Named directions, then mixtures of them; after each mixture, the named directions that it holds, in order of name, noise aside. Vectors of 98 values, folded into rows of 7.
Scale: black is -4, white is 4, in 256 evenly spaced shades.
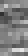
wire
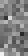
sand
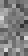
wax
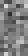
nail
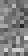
wax, wire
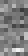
wax, wire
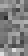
sand, wire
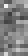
nail, wire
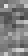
nail, wire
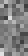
nail, sand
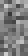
nail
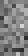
wax, wire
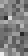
sand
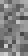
nail, sand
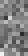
sand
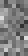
wax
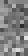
wax, wire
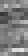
wire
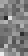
sand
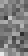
sand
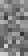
nail, sand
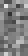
nail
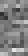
sand, wire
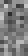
nail, wax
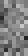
wax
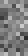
sand, wax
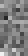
sand, wire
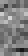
sand, wire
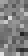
sand, wire
